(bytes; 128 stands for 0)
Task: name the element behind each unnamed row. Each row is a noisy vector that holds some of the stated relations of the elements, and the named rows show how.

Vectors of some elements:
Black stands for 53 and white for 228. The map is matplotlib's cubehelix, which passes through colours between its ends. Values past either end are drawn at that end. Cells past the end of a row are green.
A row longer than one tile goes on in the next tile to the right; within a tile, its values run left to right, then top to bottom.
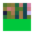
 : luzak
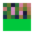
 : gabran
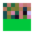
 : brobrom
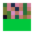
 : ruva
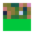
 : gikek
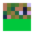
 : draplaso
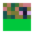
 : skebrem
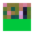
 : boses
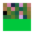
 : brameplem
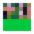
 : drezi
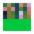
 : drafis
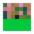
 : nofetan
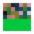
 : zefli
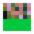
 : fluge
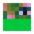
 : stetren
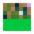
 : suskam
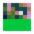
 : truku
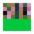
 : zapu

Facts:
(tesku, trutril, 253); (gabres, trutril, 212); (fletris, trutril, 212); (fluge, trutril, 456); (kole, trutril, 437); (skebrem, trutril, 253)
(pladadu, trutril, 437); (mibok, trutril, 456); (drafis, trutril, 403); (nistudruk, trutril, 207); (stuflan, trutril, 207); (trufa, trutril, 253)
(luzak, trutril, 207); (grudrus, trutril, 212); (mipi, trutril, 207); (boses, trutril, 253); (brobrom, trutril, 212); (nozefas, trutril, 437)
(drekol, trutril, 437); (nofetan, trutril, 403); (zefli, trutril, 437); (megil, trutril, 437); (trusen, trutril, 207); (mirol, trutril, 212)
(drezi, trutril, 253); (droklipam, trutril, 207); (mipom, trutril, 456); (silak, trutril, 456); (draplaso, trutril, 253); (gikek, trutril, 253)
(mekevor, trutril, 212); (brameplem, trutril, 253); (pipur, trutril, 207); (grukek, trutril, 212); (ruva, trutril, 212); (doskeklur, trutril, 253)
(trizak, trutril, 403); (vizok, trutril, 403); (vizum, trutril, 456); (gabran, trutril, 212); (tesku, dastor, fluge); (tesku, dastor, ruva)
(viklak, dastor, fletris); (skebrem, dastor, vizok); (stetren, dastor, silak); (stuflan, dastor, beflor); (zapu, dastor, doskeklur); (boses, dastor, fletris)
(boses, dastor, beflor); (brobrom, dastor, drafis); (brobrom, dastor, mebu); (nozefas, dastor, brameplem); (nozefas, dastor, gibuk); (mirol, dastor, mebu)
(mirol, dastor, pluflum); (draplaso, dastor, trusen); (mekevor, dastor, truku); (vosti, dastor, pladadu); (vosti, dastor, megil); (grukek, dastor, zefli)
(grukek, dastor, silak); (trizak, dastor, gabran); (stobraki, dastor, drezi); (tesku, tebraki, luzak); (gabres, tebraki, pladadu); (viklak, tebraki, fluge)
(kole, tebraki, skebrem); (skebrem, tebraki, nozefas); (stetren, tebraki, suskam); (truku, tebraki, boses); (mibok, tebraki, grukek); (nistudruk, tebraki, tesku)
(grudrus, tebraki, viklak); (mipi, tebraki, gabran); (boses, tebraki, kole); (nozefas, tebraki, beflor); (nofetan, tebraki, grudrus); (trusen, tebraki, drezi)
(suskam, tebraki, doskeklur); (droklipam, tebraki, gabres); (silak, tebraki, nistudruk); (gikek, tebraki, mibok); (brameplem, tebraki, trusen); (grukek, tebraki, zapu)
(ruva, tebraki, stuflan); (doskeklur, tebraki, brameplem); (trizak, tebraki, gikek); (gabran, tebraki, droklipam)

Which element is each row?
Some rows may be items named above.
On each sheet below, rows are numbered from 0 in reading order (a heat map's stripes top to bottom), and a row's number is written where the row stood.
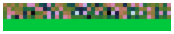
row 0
stuflan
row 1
megil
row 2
stetren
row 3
grukek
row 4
silak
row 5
mipi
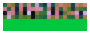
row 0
zapu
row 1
drezi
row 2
kole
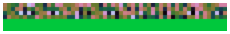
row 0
draplaso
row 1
drekol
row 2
boses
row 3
drekol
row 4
fluge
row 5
gabres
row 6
mekevor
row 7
trizak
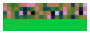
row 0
trizak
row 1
nozefas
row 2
stobraki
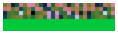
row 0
vizok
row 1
megil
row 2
fletris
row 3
vizok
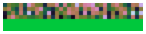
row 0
trusen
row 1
vosti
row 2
grudrus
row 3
beflor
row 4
mibok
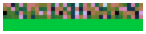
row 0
brameplem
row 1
tesku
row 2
doskeklur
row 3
gibuk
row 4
pladadu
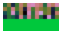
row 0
gabres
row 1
viklak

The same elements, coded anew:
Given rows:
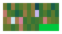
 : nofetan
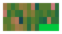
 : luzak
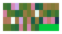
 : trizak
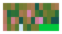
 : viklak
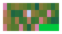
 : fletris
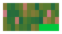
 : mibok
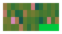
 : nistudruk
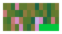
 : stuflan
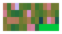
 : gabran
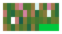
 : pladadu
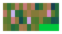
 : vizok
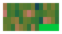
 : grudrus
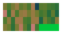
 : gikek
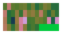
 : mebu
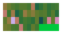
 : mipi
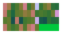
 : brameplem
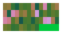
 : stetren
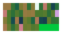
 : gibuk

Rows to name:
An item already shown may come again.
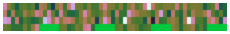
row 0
silak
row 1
gabran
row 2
vosti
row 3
drafis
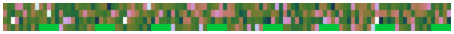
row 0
pladadu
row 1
ruva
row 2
vosti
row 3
drezi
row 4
trusen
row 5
silak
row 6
beflor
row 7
stobraki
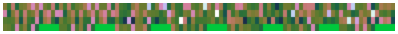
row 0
zapu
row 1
zapu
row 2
nozefas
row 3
pladadu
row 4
truku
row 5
skebrem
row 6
trizak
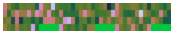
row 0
grukek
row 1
ruva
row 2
fletris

